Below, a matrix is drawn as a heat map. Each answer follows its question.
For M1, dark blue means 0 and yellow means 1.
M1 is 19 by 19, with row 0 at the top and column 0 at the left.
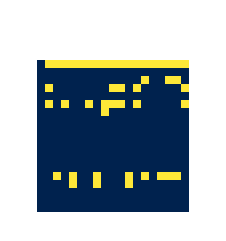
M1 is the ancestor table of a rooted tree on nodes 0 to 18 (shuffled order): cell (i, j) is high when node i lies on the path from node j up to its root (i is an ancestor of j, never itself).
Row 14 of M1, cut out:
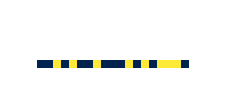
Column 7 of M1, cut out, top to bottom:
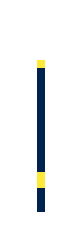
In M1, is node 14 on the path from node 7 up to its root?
yes
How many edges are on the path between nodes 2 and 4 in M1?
3
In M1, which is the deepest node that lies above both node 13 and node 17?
2
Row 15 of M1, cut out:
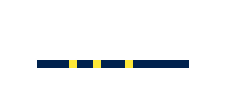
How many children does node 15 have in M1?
3
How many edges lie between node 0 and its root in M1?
0
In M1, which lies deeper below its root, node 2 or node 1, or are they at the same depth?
node 1
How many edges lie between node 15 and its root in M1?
2
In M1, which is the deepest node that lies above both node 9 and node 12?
3
